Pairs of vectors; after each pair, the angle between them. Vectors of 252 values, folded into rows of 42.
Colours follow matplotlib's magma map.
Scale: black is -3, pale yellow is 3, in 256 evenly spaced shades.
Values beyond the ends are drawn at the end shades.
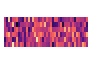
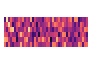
partly opposed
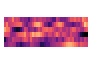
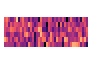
orthogonal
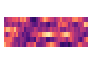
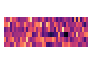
partly opposed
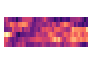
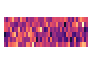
partly opposed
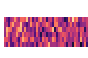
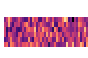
nearly opposite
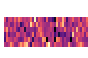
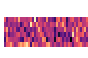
nearly parallel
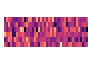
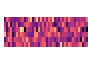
nearly parallel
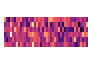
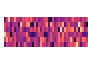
nearly opposite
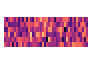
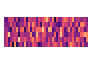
partly aligned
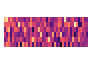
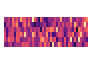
orthogonal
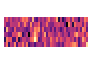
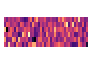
nearly opposite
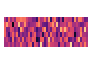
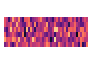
orthogonal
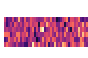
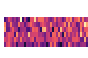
orthogonal
